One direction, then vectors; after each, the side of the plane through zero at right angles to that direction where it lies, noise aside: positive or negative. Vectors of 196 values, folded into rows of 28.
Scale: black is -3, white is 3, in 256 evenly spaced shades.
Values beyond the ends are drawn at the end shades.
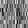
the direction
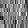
negative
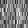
negative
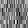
positive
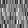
negative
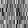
positive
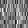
negative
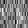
negative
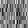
positive
